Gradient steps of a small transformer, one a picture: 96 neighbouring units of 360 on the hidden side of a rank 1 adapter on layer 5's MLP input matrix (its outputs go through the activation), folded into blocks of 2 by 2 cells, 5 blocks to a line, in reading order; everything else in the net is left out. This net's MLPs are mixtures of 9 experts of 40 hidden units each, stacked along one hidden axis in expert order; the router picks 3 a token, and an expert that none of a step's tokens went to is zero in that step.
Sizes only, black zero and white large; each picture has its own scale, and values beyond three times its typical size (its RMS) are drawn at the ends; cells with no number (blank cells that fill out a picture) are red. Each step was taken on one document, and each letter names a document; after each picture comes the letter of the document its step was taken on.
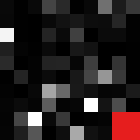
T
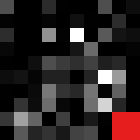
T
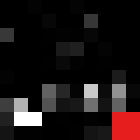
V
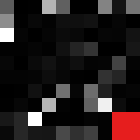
T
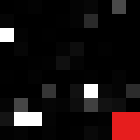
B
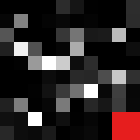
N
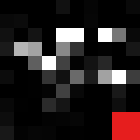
N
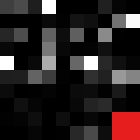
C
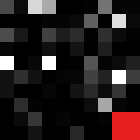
C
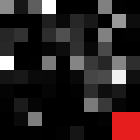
C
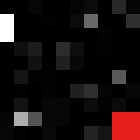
B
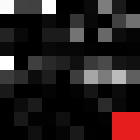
C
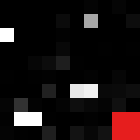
V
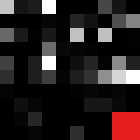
C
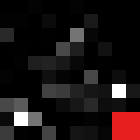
V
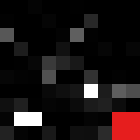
V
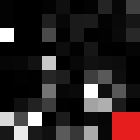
T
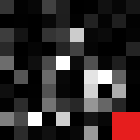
T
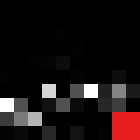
V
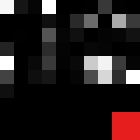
C
